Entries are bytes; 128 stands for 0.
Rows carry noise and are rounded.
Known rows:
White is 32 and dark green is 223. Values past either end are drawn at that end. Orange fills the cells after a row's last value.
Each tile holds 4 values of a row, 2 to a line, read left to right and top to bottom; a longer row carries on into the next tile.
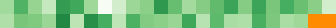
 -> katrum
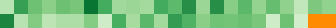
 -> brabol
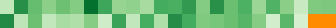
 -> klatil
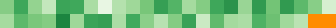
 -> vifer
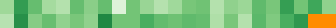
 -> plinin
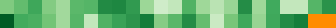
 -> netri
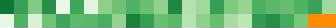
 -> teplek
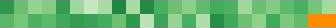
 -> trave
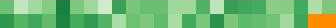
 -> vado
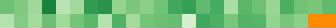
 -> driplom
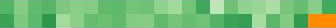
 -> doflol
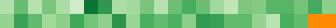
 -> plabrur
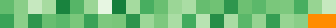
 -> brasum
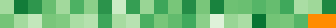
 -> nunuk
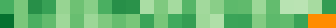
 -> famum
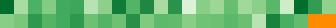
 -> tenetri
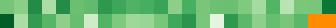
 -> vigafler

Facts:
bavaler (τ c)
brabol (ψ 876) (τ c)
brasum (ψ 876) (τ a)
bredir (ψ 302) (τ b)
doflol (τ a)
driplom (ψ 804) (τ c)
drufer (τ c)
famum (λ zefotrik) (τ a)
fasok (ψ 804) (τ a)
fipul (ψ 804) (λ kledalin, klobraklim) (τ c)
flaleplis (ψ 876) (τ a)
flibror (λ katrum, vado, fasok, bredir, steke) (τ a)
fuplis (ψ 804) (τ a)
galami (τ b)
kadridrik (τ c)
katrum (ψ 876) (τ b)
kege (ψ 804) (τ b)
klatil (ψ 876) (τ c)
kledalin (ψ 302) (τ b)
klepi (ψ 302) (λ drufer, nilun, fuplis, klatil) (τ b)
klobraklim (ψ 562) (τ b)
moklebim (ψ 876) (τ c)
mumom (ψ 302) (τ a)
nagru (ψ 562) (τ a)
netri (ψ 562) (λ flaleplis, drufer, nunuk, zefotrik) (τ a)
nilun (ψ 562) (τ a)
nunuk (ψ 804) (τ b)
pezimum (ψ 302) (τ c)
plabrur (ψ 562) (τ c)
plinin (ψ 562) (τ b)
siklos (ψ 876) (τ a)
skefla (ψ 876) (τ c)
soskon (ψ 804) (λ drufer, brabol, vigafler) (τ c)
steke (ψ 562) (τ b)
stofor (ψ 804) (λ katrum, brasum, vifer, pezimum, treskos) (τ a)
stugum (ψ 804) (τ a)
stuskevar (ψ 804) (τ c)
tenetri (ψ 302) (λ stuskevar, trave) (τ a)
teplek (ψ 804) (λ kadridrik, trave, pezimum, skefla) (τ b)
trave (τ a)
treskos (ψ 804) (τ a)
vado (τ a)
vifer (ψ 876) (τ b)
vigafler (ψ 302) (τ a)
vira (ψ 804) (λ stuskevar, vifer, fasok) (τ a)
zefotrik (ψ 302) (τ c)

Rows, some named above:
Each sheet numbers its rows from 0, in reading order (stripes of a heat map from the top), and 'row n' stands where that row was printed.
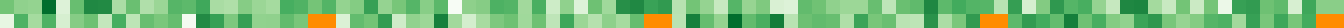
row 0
fipul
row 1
kledalin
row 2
steke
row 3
flibror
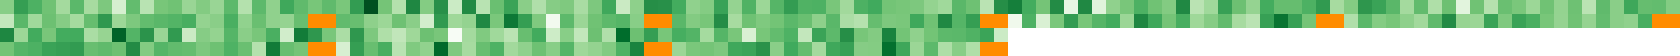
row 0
galami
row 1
klepi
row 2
stugum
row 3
teplek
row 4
galami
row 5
tenetri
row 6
klobraklim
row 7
kadridrik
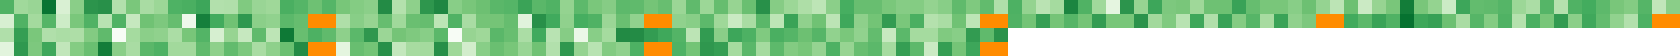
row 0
fipul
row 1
driplom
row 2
moklebim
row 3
brasum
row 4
vado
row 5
klobraklim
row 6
kledalin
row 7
mumom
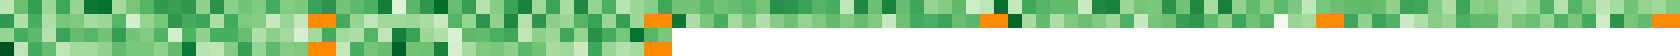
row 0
zefotrik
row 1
soskon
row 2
fuplis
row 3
drufer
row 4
siklos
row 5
flaleplis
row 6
bredir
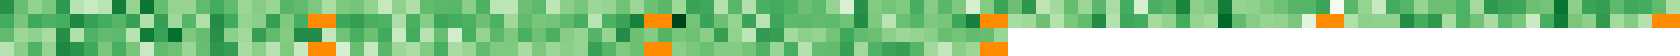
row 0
trave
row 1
nagru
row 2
nilun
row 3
skefla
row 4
stuskevar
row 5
pezimum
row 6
kege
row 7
bavaler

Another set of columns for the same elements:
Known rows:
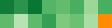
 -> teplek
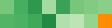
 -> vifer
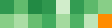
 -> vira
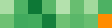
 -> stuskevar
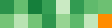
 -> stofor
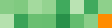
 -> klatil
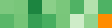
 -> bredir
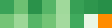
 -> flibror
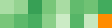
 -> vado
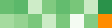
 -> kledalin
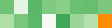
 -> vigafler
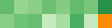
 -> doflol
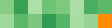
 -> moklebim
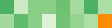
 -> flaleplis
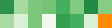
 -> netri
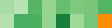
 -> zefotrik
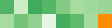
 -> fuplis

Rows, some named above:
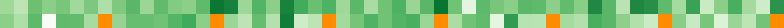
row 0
nilun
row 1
bavaler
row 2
klepi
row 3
bavaler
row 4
vigafler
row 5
tenetri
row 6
klobraklim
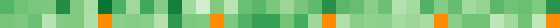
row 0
galami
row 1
nunuk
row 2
kadridrik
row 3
siklos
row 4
doflol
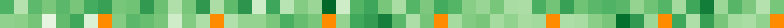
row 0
famum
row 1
brasum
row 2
fipul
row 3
pezimum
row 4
siklos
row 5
soskon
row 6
steke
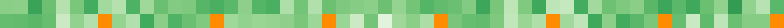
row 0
brasum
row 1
plabrur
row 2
stugum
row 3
nagru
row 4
brasum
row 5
plabrur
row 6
plinin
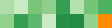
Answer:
drufer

